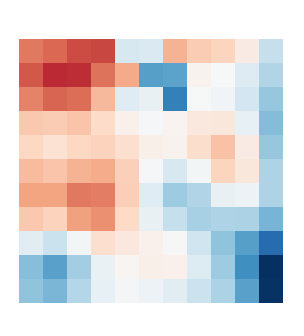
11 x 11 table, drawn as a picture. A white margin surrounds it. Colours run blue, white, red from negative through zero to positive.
The top left is the ninth with the highest average. Neither half mirrors the other. In the top middle lies a patch that is rougher than the rest. Values change most from cell to cell in the top middle. The bottom right is the ninth with the lowest average. Values rise toward the top left.
